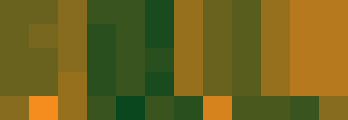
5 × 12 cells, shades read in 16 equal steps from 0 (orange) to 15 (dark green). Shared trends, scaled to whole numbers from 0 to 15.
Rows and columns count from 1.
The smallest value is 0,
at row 5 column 2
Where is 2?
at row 5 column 8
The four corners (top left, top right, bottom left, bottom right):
9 4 7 7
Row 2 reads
9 8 7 13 12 14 6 9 10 6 4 4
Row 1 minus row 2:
0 1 0 -1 0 0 0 0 0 0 0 0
